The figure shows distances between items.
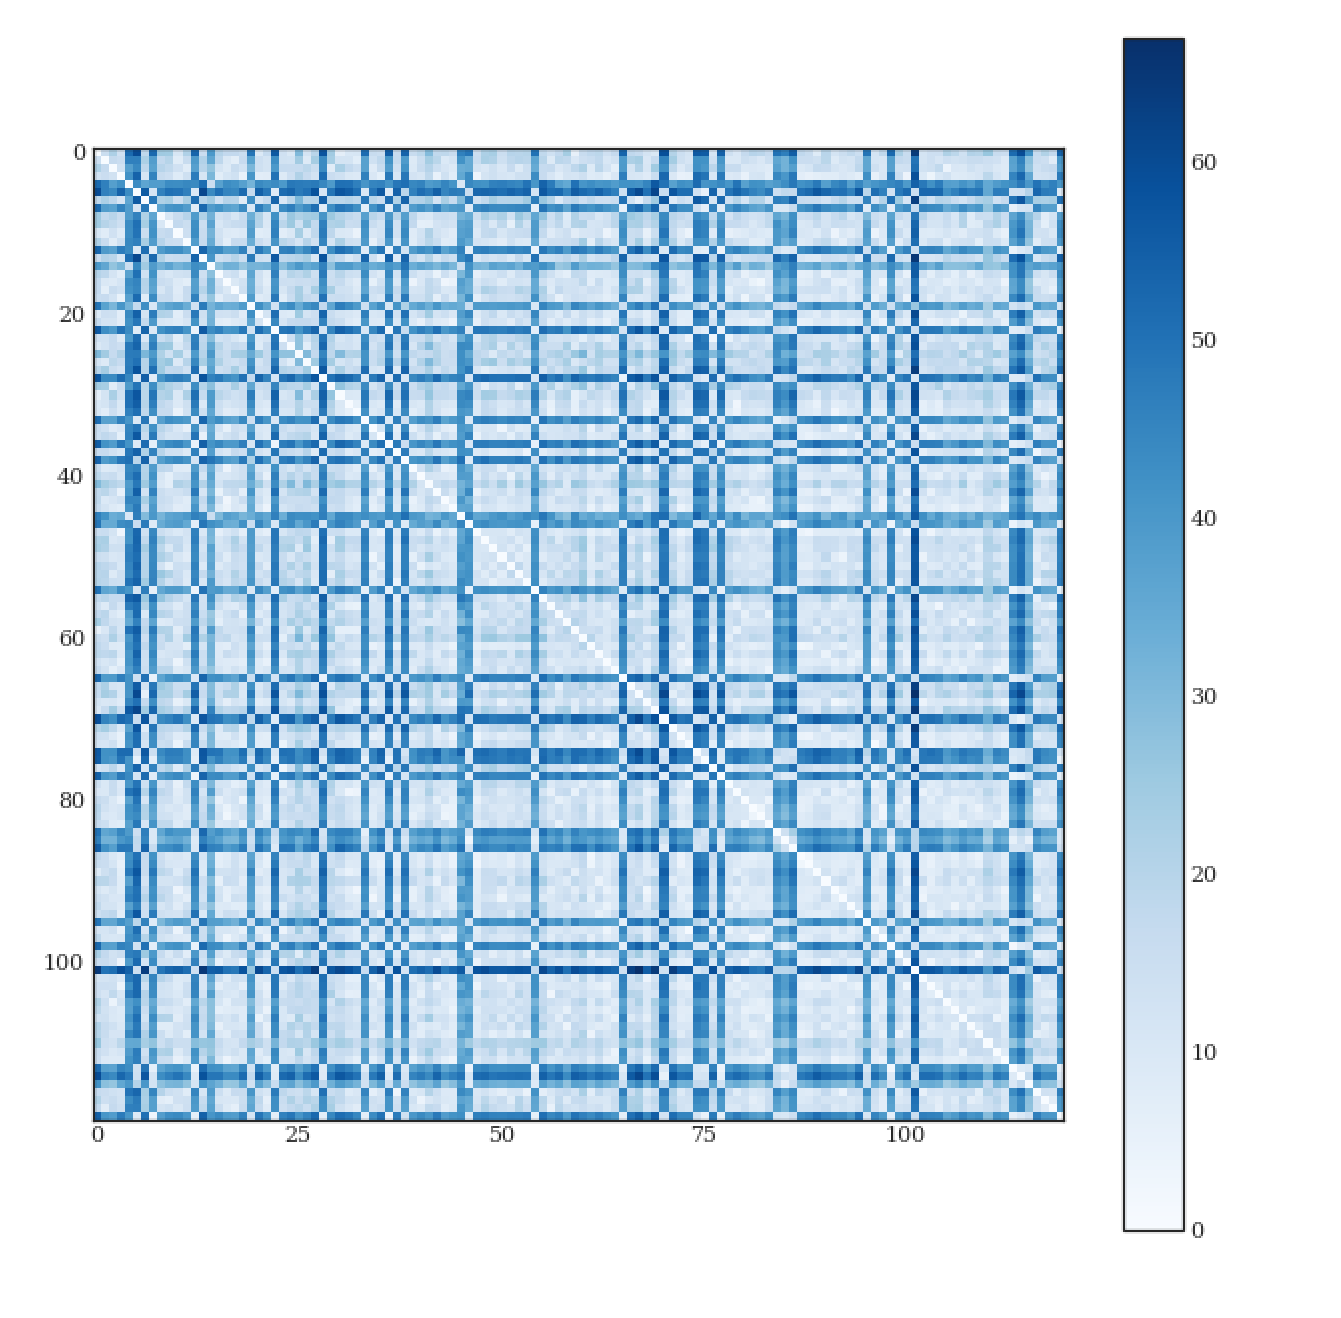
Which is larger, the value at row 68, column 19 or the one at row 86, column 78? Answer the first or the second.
the second
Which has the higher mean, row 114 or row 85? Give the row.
114
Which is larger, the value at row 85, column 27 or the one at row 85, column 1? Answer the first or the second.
the first
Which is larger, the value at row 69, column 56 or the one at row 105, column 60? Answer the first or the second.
the second
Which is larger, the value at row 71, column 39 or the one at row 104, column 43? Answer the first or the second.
the first
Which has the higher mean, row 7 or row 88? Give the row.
7
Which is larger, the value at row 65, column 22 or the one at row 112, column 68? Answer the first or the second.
the first
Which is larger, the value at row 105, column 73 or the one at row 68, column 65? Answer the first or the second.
the second
